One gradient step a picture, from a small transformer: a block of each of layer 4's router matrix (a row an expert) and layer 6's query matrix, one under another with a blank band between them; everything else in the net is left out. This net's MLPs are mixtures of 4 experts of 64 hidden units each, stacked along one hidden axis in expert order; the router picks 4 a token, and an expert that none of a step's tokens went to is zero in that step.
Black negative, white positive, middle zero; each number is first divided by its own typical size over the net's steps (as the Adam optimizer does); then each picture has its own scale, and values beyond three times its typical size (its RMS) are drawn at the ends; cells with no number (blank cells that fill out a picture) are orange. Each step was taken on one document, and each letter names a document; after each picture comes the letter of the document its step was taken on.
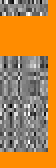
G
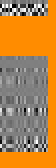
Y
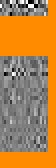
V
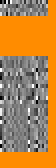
Y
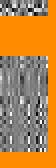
Y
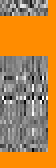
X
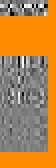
V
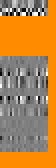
Y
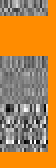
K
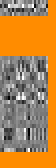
X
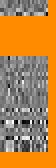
K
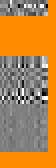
V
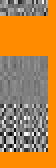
G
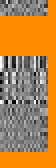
G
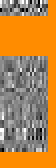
X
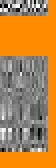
X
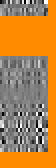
G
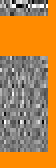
V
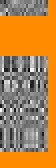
G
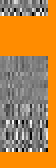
K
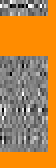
V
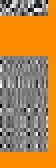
Y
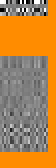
G
